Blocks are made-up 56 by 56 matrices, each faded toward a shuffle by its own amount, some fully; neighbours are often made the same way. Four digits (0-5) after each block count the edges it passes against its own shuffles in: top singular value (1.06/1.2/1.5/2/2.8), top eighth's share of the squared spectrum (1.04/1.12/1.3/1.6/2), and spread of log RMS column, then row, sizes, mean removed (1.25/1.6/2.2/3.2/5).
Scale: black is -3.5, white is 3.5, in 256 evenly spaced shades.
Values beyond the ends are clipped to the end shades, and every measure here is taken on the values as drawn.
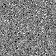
0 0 0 0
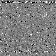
2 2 0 2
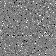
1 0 0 0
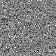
3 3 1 1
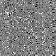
4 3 1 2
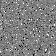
0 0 0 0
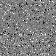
1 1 0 1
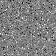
0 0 0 0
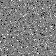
0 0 0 0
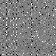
4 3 2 1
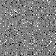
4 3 1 1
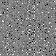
3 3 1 0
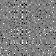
4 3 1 2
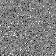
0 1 0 2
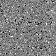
0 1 0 1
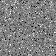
0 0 0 0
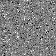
0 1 1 0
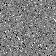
0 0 0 0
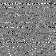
2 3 0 3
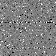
2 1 0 1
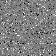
1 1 0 1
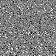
1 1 0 2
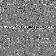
2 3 0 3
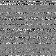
2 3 0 4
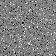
0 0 0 0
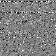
2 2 0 2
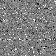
1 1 0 1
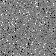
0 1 0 0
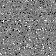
1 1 0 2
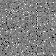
3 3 1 1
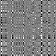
5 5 3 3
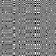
5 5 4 3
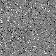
2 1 0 0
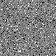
1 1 0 0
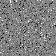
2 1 1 0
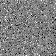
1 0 0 0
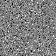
1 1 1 0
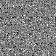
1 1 0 2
